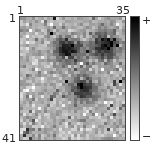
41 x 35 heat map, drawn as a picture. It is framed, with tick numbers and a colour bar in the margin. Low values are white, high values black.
The values are skewed, with a long tail toward high values. On average the colour sits 40% of the way up the scale. Three bumps rise from the field. The halves do not mirror each other.
